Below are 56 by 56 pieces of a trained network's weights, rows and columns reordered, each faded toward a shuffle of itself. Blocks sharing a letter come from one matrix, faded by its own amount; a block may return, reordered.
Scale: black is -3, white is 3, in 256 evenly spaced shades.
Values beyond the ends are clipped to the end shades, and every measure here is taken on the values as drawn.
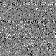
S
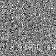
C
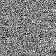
C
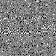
S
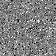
S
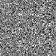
C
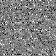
S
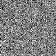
C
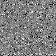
S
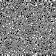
S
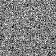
C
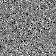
S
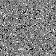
S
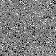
S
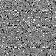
S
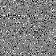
S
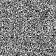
C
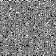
S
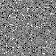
S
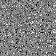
S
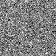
C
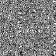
C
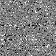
S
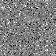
S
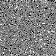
S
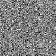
C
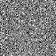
C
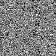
C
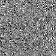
C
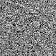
C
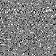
S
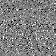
S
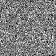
C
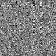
C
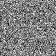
C
